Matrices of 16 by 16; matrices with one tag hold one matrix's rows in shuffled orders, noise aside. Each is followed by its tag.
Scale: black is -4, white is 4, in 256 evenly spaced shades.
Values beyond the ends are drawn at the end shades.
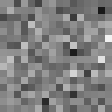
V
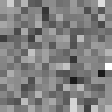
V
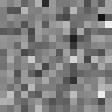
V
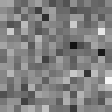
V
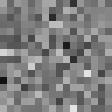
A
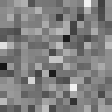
A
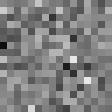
A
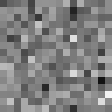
V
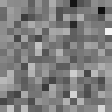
V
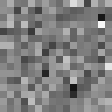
V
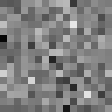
A
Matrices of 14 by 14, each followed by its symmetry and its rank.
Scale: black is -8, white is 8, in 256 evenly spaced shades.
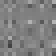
neither, rank two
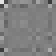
symmetric, rank two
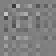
antisymmetric, rank two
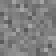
antisymmetric, full rank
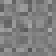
antisymmetric, rank two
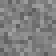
antisymmetric, full rank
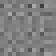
neither, rank two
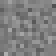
antisymmetric, full rank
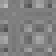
symmetric, rank two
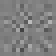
antisymmetric, rank two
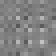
symmetric, rank two
